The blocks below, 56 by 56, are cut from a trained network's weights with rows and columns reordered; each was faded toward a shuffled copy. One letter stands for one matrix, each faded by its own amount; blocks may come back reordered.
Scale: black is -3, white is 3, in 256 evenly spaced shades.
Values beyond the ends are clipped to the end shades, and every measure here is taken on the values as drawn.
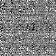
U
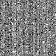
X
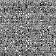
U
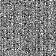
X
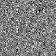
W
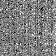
X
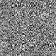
W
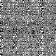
U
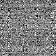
U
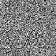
W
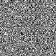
W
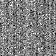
X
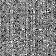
X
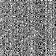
X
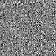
W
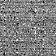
U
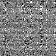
U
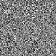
W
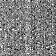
X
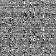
U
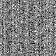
X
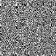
W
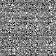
U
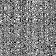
X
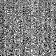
X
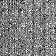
X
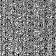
X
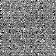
U
